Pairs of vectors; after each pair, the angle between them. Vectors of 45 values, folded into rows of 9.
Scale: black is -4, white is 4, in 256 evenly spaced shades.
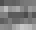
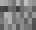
partly opposed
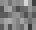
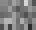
nearly parallel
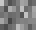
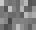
nearly parallel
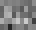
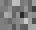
partly aligned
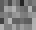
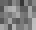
nearly parallel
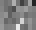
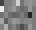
orthogonal
